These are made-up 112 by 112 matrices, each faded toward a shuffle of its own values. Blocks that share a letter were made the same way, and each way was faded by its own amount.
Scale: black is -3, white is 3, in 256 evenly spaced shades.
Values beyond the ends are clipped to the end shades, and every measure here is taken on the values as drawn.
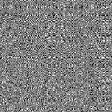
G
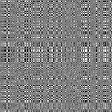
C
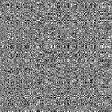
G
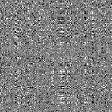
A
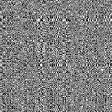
G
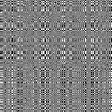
C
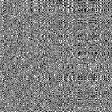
G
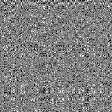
A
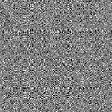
G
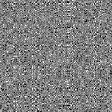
A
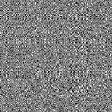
G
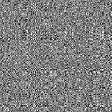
G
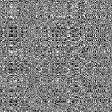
G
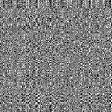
G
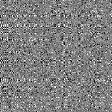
A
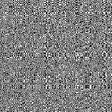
G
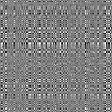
C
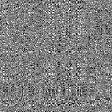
A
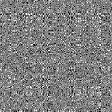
A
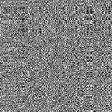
G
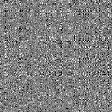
A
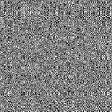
G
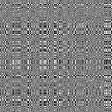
C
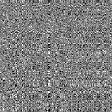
G
